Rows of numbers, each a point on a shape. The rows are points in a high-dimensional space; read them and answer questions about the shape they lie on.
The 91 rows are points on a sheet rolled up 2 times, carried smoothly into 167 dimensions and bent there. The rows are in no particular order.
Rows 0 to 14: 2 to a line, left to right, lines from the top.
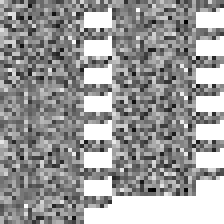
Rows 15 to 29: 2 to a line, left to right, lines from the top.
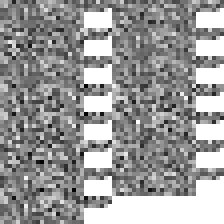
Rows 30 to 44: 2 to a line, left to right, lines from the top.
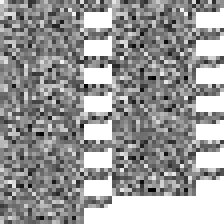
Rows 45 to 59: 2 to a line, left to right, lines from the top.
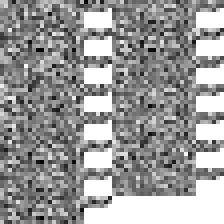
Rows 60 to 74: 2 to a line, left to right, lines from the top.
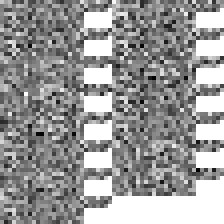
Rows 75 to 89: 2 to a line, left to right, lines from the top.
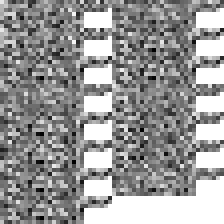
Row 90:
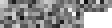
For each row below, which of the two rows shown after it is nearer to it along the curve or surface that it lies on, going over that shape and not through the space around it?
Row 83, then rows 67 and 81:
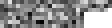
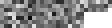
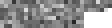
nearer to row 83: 67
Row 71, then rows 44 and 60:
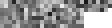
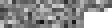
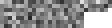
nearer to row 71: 44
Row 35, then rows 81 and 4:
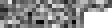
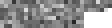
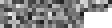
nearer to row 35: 4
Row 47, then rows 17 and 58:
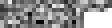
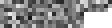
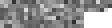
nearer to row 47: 17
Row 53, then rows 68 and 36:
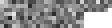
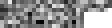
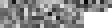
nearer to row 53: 36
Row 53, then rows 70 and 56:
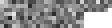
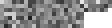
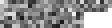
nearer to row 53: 70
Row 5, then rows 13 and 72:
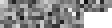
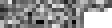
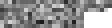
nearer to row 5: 72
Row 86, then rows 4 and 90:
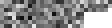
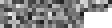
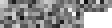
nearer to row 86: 4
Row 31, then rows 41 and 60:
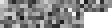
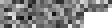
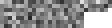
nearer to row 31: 41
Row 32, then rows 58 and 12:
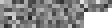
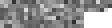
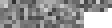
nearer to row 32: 12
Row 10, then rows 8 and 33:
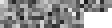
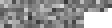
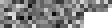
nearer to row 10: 33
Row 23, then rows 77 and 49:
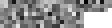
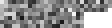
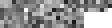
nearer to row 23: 77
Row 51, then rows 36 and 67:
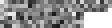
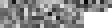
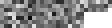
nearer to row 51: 67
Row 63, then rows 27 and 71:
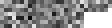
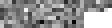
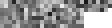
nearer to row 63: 71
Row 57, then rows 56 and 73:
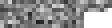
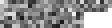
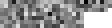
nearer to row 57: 73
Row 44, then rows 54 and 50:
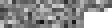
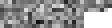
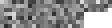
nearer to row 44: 54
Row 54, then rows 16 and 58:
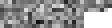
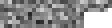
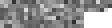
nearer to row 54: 16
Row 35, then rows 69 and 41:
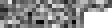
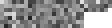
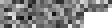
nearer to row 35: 41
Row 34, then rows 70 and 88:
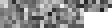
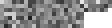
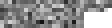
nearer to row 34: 88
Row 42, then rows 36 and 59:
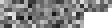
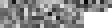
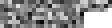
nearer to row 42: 59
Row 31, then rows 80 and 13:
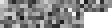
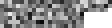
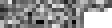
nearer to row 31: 80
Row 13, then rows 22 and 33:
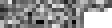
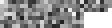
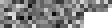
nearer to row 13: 33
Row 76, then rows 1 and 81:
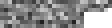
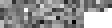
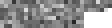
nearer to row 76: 1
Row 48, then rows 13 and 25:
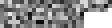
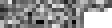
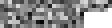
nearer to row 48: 25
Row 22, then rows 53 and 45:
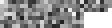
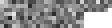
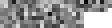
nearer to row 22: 45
